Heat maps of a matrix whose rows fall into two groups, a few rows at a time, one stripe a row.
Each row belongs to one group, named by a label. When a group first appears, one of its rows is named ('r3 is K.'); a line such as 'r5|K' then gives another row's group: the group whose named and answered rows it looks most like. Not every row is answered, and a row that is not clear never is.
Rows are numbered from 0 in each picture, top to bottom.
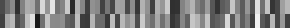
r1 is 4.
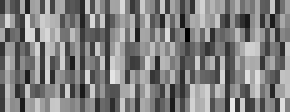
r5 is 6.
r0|6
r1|4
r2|4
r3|6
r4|6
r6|4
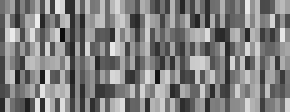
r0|6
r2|4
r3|6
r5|6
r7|6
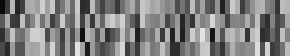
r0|4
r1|6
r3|4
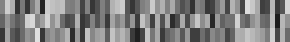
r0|6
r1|4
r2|6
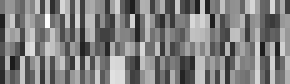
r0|6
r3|4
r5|6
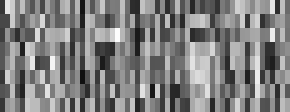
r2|6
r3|4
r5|4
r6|4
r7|4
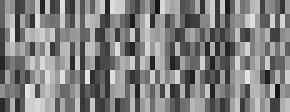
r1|6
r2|4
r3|6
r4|4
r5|6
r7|4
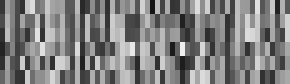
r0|4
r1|6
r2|6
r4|6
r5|4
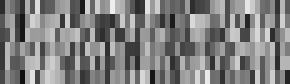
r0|6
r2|4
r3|6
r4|4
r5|4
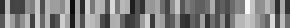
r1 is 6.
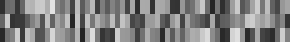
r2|4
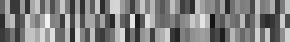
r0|6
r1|4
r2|4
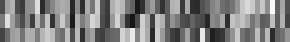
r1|6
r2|4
